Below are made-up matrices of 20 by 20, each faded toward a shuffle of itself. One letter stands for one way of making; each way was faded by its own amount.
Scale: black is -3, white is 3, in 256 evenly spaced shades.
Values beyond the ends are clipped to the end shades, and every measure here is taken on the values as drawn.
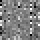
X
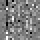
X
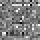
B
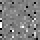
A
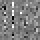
X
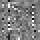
X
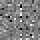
A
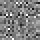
B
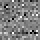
B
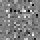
A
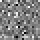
B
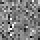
X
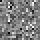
X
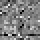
B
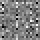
X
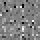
A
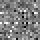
B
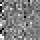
X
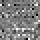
B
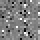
A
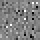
A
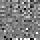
B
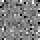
A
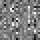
X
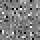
A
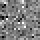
A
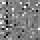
A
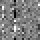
X
